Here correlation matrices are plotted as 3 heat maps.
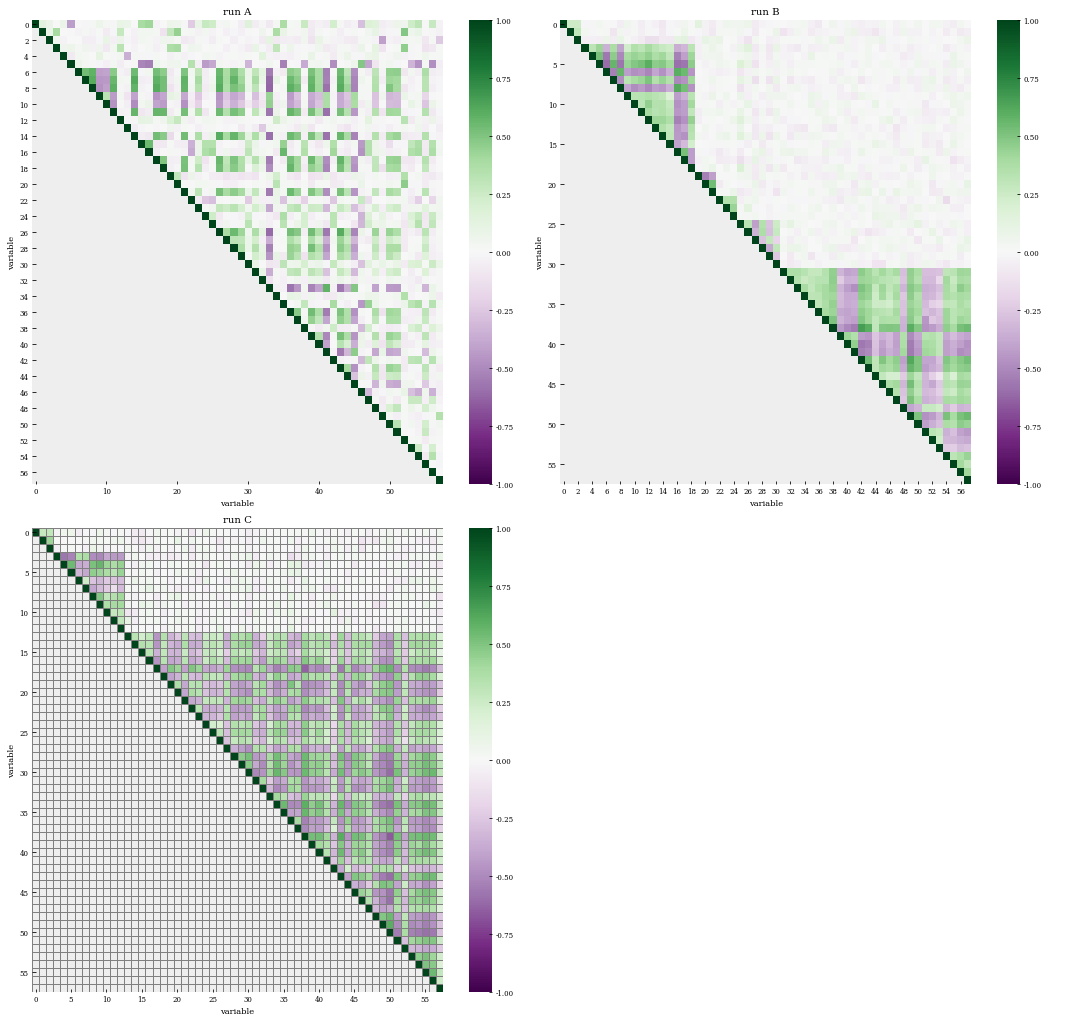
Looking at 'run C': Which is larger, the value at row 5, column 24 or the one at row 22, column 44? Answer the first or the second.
the second
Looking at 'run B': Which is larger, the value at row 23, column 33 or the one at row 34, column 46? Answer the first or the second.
the second
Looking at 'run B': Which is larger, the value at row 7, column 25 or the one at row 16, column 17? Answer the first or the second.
the second
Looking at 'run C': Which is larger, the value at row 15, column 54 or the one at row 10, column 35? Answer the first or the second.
the first
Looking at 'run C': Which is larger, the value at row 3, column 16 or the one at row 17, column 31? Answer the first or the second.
the second
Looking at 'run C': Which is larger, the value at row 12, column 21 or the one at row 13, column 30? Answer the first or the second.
the second
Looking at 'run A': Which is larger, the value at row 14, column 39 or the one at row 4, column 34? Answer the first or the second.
the first
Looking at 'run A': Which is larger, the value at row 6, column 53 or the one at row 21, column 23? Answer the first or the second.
the second
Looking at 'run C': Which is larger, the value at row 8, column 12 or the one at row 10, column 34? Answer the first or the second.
the first
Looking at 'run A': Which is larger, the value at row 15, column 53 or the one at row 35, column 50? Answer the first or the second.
the first
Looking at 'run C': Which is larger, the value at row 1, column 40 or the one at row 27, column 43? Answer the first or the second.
the first
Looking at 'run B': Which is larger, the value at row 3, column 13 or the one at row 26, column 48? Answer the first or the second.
the first
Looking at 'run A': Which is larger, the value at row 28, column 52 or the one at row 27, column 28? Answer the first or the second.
the second
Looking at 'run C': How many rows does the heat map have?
58
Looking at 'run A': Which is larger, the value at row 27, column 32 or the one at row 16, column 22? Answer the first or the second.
the first
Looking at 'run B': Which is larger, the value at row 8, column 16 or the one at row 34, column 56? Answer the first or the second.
the first
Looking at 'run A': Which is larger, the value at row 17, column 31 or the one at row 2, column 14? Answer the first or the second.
the first
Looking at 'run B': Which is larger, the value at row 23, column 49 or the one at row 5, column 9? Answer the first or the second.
the second
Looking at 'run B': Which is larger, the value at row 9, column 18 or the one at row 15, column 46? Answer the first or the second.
the first
